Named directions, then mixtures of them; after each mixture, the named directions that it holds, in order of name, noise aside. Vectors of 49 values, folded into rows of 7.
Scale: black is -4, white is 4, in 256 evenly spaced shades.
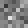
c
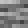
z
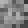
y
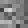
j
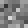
c, z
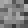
y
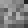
c, y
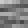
z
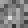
c, y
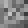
c, y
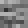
j, z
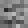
j, z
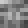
y, z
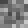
y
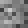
j, y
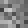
j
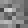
j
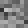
c, j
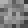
y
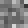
y, z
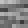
z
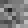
j, y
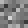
c, z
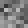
c, j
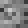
j, y
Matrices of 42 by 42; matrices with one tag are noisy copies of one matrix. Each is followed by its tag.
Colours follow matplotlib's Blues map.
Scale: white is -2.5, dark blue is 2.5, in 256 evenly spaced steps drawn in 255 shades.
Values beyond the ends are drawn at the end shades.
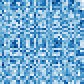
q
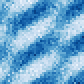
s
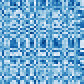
q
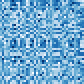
q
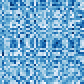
q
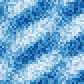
s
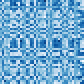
q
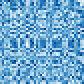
q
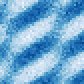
s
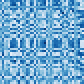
q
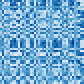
q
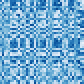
q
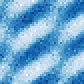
s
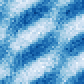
s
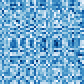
q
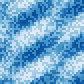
s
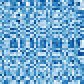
q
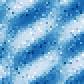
s
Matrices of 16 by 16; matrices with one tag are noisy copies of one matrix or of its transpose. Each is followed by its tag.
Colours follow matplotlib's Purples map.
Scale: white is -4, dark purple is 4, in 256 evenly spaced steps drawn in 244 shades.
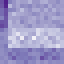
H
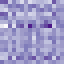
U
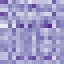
U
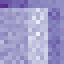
H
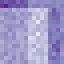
H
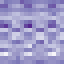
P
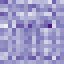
U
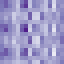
P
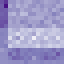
H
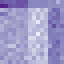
H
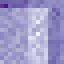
H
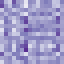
U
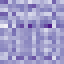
U
